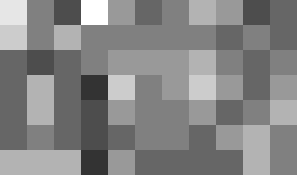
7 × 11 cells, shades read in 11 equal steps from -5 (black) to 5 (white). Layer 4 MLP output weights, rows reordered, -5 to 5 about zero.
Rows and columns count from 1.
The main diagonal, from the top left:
4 0 -1 -3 1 0 -1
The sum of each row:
7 3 0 5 1 -3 2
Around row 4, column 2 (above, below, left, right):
-2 2 -1 -1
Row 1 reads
4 0 -2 5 1 -1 0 2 1 -2 -1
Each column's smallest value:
-1 -2 -2 -3 -1 -1 -1 -1 -1 -2 -1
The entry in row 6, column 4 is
-2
